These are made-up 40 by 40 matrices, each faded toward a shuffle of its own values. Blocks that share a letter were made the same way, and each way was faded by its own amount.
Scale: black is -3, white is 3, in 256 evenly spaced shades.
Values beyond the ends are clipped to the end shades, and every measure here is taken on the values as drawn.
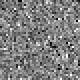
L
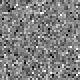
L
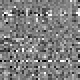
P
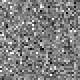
L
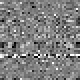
P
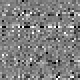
P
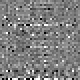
P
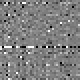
P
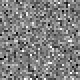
L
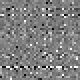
P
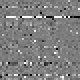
P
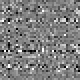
P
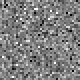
L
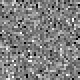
L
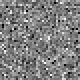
L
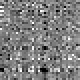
P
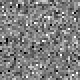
L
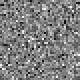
L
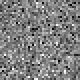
L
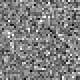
L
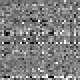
P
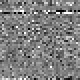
P
